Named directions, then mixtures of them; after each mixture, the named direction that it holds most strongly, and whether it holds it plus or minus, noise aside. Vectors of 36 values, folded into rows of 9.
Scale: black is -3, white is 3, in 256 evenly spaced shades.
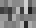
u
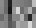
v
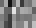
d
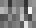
u, minus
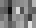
v, plus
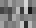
u, plus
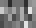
u, minus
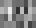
u, minus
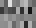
u, plus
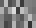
d, plus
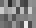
u, minus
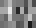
v, minus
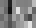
v, plus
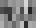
u, plus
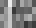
d, minus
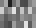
d, plus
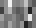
v, minus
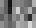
v, plus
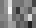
v, minus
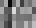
d, plus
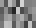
d, minus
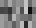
u, plus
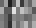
d, plus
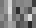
v, minus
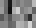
v, plus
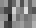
d, plus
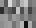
u, plus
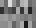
u, plus
